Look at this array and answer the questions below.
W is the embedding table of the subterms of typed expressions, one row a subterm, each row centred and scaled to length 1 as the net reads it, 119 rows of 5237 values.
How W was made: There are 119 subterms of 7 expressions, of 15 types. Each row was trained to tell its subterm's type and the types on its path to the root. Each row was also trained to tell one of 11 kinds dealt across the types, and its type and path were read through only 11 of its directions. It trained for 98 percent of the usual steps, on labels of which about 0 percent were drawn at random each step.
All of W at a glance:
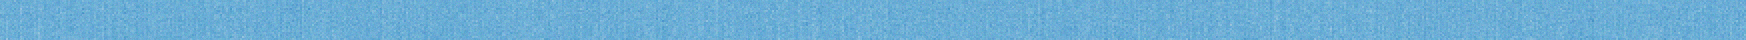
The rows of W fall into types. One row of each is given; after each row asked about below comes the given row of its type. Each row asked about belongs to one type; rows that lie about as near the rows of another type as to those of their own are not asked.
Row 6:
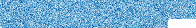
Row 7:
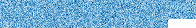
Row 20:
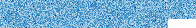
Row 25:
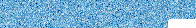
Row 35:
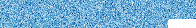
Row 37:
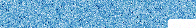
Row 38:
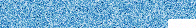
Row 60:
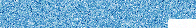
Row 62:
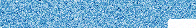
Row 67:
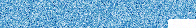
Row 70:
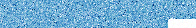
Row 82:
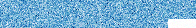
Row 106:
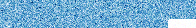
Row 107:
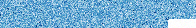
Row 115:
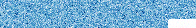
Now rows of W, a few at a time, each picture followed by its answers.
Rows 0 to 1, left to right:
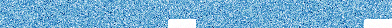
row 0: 35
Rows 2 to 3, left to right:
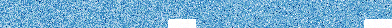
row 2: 35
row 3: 6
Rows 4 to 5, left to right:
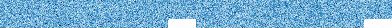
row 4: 82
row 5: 20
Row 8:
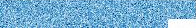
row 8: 35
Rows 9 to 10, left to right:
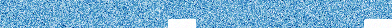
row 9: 62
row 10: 107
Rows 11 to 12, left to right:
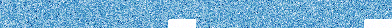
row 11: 7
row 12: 106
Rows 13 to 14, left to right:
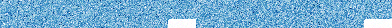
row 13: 37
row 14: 37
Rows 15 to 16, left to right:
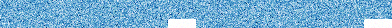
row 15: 62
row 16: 60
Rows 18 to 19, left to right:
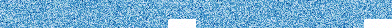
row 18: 115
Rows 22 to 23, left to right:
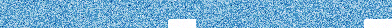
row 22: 82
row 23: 115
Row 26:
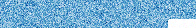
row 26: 107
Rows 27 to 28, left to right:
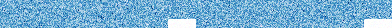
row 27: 62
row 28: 38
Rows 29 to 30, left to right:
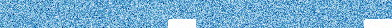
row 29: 107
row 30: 6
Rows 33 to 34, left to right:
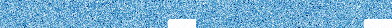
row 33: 20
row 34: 37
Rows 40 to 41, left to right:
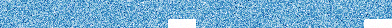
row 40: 82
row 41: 70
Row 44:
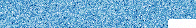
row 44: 6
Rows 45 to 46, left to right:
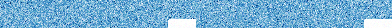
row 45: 107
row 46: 37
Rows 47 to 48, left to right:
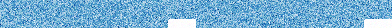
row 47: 7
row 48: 35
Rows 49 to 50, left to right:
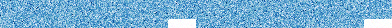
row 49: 106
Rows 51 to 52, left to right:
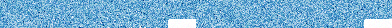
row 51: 82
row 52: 70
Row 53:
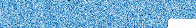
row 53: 7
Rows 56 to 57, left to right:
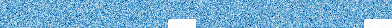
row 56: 82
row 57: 82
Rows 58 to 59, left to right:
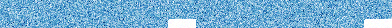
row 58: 35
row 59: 67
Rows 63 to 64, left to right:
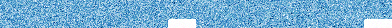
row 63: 106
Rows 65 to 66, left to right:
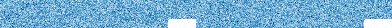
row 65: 60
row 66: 70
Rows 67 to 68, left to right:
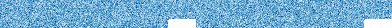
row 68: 107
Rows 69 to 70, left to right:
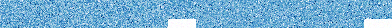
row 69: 62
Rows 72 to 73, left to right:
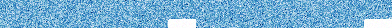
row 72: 6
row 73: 106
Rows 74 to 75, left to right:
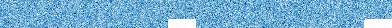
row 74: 82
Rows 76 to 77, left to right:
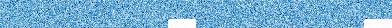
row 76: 67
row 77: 62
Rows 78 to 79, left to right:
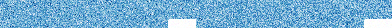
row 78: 115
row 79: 115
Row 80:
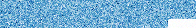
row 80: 38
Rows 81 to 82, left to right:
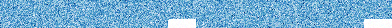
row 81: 107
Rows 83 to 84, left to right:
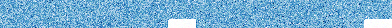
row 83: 106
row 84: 7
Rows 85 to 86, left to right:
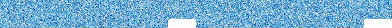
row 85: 7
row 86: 115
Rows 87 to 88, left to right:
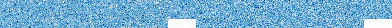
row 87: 60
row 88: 106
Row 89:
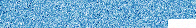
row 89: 62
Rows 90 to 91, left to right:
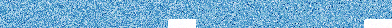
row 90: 106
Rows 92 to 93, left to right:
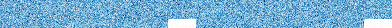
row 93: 25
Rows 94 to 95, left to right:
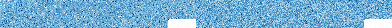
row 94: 37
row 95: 107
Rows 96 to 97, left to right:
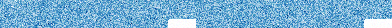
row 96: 37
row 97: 6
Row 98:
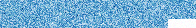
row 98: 62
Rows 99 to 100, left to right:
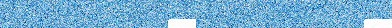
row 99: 25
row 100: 7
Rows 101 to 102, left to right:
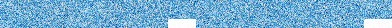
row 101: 60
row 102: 7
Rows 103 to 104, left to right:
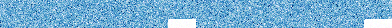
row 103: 70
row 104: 67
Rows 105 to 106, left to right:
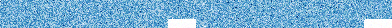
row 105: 62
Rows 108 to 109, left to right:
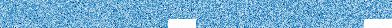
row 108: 70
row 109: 20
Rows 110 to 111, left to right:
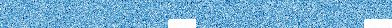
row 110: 82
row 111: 38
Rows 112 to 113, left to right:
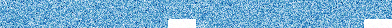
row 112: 106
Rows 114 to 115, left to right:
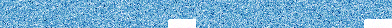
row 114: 67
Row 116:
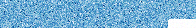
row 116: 7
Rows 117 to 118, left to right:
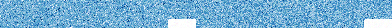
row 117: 115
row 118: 38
